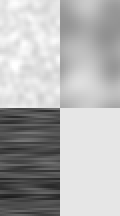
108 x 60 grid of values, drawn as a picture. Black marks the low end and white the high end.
It is made of 2 by 2 panels. Panel 1,1: very high, blotchy, faint in contrast. Panel 1,2: high, smooth. Panel 2,1: low, streaked across. Panel 2,2: very high, flat.
